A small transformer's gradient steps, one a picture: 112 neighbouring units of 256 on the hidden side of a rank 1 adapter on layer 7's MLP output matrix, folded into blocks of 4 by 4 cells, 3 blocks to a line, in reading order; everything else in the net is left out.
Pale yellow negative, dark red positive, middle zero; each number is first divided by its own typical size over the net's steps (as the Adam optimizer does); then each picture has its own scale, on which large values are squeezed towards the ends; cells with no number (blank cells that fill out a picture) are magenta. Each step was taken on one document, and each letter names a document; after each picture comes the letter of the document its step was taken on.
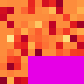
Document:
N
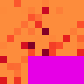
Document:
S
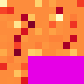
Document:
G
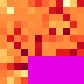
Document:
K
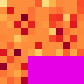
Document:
G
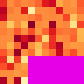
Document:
N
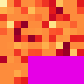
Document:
N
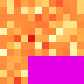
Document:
K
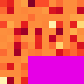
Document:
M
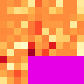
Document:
M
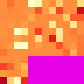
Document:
M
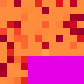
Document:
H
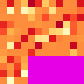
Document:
K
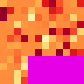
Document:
N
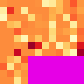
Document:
N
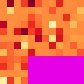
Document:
M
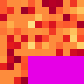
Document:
N
